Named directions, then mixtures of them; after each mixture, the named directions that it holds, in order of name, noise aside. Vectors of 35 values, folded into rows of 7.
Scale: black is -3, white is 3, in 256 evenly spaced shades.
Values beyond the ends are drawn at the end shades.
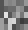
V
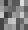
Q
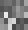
V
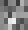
Q, V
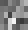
Q, V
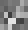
Q, V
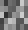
Q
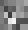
Q, V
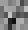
Q, V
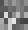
V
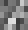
Q, V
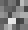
Q, V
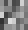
Q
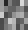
Q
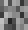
Q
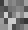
V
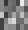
Q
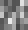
Q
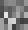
V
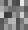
Q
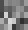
V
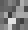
Q, V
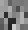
V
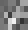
Q, V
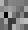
V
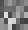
V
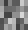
Q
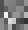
V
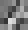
Q, V
